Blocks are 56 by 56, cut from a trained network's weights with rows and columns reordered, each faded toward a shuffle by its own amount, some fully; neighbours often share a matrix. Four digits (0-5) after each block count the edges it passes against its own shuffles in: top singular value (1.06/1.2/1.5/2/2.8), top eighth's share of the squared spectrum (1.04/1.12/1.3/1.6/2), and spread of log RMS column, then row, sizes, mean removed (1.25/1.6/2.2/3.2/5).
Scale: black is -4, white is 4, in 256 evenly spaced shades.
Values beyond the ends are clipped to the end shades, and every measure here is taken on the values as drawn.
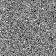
0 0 0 0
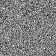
0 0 0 0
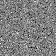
1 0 0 0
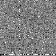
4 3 0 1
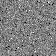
0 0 0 0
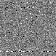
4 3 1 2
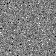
0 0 0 0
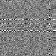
4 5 1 3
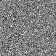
1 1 0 0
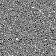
2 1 0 0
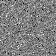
0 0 0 0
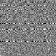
4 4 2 3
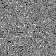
2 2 0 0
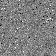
1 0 0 0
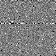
3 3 0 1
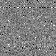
3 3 0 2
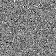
1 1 0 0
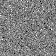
0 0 0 0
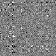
3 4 2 2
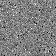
0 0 0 0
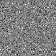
3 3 0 2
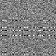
4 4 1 3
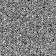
1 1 0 0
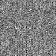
3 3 1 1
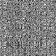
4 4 1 2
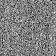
2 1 0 0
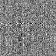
3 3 0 2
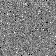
1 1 0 0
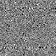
3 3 1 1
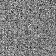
2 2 0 0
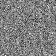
1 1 0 0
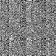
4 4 1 2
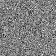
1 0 0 1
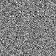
3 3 0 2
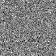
2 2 0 1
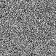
0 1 0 0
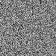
2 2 0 0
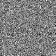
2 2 0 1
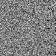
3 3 1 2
